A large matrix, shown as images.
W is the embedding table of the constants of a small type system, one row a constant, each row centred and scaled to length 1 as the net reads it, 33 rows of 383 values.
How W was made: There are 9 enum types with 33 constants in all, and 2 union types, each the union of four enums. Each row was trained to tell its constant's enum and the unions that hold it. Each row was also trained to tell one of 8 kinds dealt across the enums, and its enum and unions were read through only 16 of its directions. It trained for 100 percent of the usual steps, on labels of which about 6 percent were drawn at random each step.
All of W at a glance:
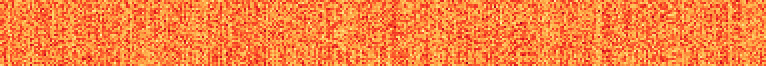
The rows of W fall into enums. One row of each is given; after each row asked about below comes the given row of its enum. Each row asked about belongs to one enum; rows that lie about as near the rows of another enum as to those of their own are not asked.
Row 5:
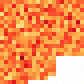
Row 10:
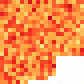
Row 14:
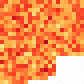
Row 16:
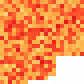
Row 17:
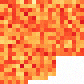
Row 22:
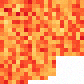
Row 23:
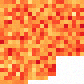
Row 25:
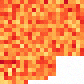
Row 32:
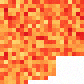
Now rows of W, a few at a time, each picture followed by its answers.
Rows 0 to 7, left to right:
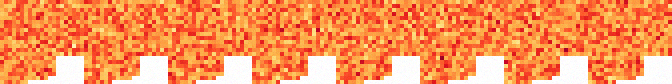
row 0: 16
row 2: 32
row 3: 32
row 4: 23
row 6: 14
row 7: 10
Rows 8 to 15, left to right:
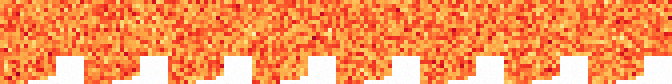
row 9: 14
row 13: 16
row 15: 17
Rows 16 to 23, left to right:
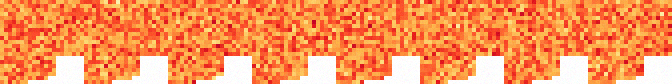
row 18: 17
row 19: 22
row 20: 32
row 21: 16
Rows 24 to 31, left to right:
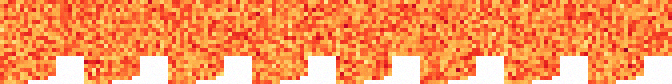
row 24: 32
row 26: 17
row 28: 10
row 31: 17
